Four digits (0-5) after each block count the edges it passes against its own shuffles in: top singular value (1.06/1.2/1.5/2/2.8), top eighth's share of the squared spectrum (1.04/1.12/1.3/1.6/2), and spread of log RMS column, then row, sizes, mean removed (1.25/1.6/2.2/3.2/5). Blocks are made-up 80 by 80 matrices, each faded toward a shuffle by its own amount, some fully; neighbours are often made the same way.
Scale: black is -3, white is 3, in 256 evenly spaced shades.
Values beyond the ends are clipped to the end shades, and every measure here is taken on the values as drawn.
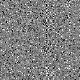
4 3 2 1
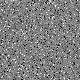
0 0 0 0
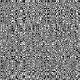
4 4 3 3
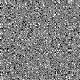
4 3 1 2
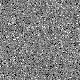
3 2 0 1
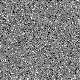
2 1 0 0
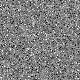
1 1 0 0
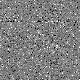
3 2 1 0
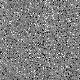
3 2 1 1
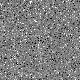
1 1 0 0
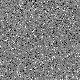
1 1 0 0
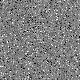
1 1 0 0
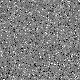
0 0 0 0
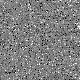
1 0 0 0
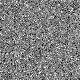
1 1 0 0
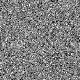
3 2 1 0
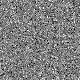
2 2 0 0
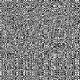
4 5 3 3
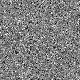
2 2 0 0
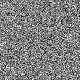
3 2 0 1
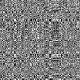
4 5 3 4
